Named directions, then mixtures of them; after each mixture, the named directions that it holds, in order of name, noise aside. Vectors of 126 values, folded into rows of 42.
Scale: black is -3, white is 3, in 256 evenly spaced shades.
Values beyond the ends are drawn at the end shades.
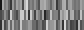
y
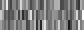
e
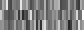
e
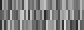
y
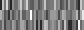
e, y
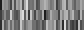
y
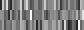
e, y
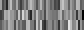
e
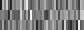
e, y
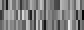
e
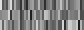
e, y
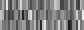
e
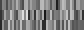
e, y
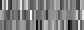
e, y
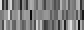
e, y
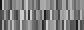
y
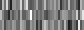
e, y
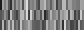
y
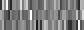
e, y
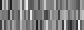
e, y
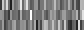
e, y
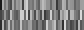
y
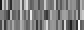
e, y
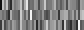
e, y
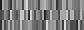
y
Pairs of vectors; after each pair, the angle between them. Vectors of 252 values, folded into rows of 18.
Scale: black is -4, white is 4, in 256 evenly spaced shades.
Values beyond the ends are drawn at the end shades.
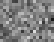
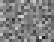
orthogonal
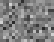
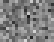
partly aligned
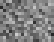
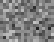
partly opposed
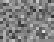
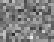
partly aligned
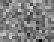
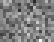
nearly opposite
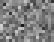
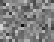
nearly parallel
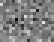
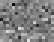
orthogonal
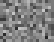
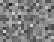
partly aligned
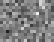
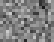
nearly opposite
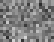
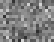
nearly opposite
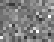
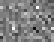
partly opposed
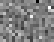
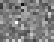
partly opposed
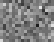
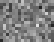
nearly opposite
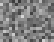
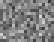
orthogonal
